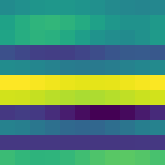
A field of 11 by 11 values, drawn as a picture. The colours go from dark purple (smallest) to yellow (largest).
Grain: streaks across. Calmest part: top right. Ninth with the lowest average: bottom middle.
